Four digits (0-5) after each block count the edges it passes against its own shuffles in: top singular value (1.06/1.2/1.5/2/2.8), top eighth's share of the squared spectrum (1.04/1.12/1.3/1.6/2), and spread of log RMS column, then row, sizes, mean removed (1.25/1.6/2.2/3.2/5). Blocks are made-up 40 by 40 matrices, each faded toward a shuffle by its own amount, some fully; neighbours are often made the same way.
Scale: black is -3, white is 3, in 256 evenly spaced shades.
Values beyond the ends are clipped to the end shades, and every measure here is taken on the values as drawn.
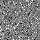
0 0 0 0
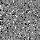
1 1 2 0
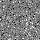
0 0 0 0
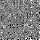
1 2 2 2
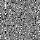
1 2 2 0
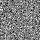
0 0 0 0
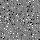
0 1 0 0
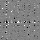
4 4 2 1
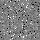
0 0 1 0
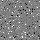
2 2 0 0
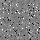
1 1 0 0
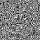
3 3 1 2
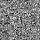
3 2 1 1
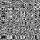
4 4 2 2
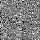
3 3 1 1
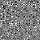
3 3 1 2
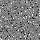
0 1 0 0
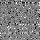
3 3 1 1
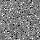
1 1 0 0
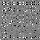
4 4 2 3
